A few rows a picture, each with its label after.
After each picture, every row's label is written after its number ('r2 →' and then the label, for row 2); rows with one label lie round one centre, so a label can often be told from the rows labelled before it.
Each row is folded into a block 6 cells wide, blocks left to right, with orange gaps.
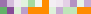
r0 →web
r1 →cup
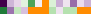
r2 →web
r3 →cup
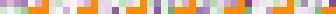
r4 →cup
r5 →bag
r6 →bag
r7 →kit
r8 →kit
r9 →web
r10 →kit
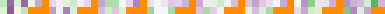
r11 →kit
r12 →bag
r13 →bag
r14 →cup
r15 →bag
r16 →cup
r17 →kit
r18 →web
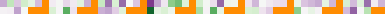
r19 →bag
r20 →cup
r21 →kit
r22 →web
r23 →cup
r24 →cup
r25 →cup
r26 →kit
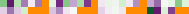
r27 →kit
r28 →kit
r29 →bag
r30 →web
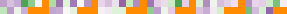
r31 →web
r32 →kit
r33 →cup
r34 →web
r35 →kit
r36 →web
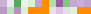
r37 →bag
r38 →kit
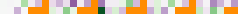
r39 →bag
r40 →cup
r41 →web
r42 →bag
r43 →cup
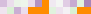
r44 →bag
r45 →cup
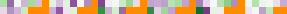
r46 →kit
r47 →kit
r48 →web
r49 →web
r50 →web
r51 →bag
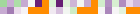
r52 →kit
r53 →kit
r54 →kit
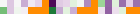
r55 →cup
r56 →web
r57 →kit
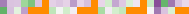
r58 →web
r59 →cup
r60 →cup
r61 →kit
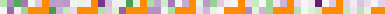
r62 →kit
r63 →web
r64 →web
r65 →kit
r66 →kit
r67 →bag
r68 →cup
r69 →cup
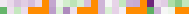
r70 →cup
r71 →bag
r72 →bag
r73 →web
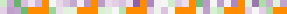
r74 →kit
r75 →cup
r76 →cup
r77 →bag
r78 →kit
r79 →kit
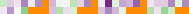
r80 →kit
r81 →bag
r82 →kit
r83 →cup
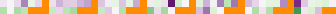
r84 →cup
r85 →cup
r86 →cup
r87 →cup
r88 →kit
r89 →bag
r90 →web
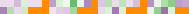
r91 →bag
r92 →bag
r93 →bag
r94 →bag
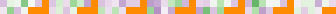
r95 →bag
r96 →bag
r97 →cup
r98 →web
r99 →bag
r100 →bag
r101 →cup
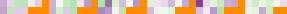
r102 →bag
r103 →bag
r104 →kit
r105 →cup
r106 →bag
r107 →bag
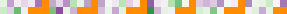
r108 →cup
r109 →web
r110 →bag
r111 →web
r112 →cup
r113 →bag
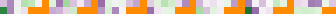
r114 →web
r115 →kit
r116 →bag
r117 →bag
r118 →cup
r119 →web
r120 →cup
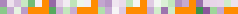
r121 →web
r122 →web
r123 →web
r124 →bag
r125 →web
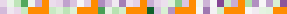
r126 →bag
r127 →cup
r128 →cup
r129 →web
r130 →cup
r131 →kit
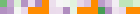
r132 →kit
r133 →bag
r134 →web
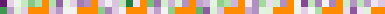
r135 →web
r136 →kit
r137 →web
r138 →kit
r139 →web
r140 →kit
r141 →kit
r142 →kit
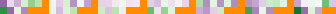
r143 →web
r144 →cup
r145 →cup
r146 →cup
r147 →kit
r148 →web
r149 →web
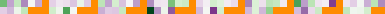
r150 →kit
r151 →cup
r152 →kit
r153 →web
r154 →bag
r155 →bag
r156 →kit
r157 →cup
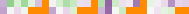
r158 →bag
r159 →bag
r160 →kit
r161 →cup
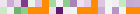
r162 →cup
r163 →kit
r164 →bag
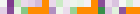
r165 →kit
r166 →bag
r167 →web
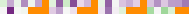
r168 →kit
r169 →kit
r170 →kit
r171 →cup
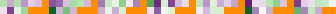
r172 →kit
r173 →web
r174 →bag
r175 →kit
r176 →kit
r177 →web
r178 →web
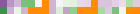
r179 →web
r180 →bag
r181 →cup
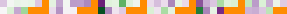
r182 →bag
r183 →kit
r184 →web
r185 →cup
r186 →web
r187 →kit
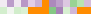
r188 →cup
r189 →web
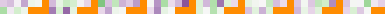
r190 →cup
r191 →bag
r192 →kit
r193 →kit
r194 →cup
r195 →bag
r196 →bag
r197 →bag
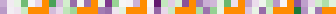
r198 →bag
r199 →kit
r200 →kit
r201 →kit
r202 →web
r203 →bag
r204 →web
